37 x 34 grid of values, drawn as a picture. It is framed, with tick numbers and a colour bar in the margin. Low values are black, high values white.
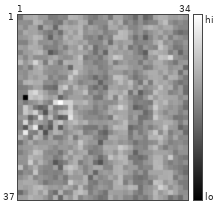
Roughest part: middle left. Odd patch: rougher, in the middle left. Slope: none. Stripes: upright, repeating 4 times.
